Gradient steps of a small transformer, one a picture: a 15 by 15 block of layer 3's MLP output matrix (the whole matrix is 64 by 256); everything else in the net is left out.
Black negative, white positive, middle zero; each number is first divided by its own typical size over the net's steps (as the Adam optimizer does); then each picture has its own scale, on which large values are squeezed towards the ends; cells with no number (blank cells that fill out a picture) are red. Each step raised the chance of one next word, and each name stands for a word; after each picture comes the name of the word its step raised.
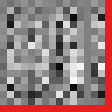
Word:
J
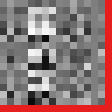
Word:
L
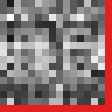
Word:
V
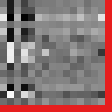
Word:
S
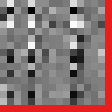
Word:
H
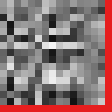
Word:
J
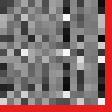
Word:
J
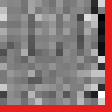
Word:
S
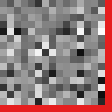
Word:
L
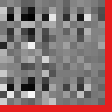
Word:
S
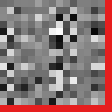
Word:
L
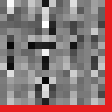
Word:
V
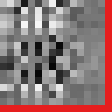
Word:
V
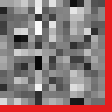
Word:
L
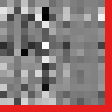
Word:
S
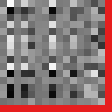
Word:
H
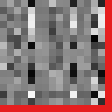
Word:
V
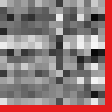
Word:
L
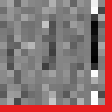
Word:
V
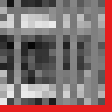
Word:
V
